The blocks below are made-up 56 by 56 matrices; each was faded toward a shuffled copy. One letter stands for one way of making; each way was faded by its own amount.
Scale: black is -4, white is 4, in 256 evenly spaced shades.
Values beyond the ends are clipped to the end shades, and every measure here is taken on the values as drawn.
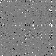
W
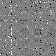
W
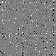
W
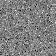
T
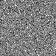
T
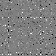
W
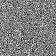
T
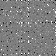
W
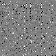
W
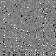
W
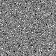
T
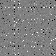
W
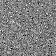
T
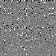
W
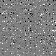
W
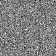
T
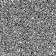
T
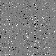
W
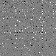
W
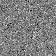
T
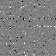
W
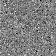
T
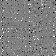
W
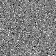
T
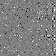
W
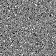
T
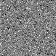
T
